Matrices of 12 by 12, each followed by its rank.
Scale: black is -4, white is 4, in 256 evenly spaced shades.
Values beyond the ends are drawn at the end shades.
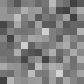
full rank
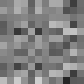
two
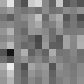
two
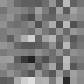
two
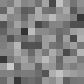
full rank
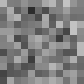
full rank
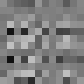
two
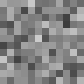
full rank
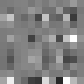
two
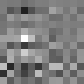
two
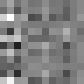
two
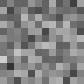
full rank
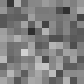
full rank
